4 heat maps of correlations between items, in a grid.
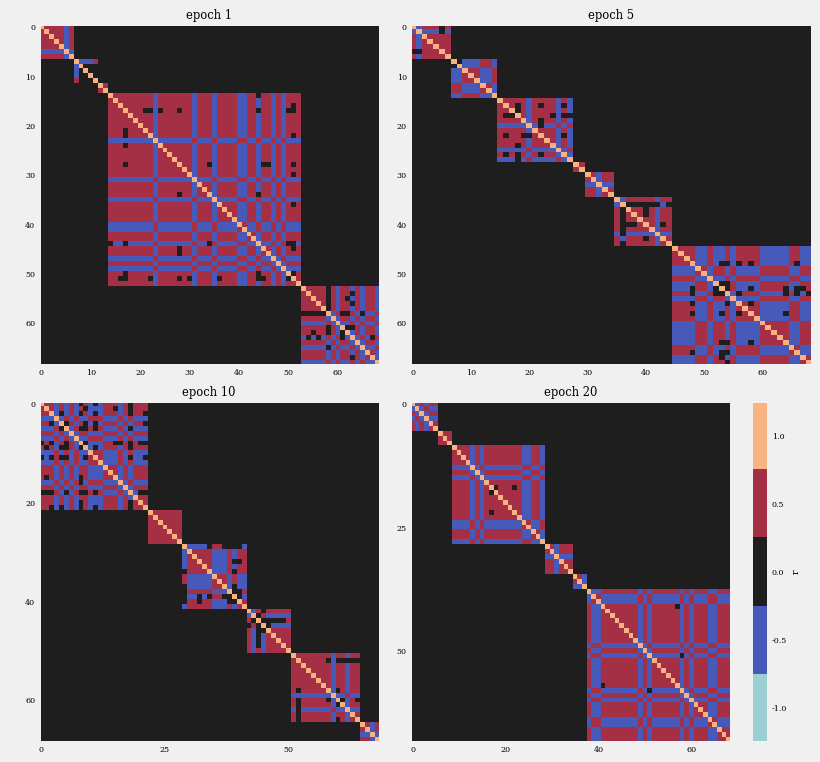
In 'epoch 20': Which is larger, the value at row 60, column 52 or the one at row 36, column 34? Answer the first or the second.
the second
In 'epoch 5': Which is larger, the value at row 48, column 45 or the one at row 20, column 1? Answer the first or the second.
the first
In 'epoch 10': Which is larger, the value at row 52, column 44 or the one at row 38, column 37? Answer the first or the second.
the first
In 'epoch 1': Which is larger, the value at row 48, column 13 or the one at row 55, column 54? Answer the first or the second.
the second
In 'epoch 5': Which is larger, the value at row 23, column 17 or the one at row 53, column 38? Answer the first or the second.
the first
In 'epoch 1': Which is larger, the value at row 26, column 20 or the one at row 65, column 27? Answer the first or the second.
the first
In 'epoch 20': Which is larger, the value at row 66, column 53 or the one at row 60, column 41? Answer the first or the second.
the first
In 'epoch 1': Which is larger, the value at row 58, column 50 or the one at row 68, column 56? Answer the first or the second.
the first
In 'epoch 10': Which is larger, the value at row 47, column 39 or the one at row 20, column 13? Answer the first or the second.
the second
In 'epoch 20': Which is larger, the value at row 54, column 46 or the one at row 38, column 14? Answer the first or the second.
the first
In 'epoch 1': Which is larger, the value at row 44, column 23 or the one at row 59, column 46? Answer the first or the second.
the first
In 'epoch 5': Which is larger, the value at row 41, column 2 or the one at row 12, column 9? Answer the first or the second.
the first
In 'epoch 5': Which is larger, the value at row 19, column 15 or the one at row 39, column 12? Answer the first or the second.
the first
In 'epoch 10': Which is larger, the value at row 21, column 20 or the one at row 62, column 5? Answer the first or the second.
the first
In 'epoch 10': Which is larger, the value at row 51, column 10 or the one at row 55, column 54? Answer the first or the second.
the second
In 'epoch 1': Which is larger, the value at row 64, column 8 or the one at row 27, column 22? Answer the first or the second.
the second
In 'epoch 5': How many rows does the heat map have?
69
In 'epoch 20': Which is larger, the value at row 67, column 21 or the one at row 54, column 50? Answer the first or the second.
the second
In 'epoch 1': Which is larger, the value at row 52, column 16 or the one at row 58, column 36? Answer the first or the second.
the first
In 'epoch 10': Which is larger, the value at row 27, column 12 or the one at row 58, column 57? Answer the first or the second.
the second
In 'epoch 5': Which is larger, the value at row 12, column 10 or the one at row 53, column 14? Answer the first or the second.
the second
